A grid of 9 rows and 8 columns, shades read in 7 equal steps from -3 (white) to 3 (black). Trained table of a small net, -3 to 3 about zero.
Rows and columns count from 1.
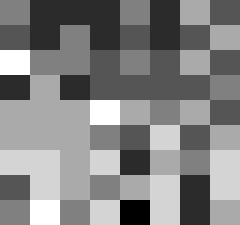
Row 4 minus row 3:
5 -1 2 0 1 0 2 -1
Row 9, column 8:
-1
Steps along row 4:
down up down same same same down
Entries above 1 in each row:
4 3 0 2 0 0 1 1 2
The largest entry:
3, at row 9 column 5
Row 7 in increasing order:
-2 -2 -2 -2 -1 -1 0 2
